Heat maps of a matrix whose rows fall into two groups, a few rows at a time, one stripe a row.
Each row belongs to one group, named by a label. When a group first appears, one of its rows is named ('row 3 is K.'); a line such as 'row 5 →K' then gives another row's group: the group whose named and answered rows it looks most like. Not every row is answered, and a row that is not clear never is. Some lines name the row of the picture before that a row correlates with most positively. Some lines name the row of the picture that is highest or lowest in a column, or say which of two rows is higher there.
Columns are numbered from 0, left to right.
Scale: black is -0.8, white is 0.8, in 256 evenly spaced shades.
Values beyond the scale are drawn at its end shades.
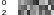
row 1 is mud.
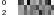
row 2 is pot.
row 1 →mud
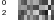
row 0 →mud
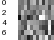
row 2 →pot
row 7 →pot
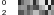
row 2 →mud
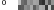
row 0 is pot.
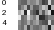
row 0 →mud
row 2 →mud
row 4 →mud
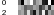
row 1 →pot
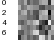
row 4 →mud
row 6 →mud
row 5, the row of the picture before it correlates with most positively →1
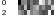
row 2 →mud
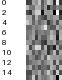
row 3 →mud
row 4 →pot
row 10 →pot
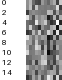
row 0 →pot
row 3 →pot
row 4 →mud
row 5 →pot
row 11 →mud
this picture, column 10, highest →4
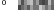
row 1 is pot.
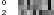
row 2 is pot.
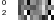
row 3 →mud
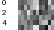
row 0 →mud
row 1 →mud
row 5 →mud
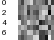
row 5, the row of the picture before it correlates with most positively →4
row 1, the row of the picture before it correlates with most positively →4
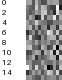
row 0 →mud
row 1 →mud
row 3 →pot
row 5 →pot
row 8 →mud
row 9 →pot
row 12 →pot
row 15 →pot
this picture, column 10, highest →1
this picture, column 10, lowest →9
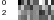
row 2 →pot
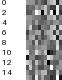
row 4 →mud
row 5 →pot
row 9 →mud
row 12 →pot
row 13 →pot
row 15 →mud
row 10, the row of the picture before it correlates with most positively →2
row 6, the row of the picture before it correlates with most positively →0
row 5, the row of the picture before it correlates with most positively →1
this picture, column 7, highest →11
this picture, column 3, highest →2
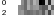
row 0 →pot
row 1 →mud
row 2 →pot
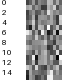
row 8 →mud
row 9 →pot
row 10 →mud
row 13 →mud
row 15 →pot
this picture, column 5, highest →6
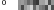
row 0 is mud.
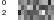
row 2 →pot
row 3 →pot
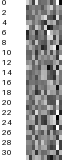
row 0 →mud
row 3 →mud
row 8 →mud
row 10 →pot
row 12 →mud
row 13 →pot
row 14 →mud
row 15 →mud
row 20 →mud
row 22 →mud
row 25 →mud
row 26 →pot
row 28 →mud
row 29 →mud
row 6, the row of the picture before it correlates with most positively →2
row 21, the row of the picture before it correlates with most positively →2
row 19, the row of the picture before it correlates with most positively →1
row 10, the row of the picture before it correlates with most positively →0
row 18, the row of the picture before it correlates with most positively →0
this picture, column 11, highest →11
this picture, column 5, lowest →9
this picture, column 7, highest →6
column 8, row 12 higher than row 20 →Yes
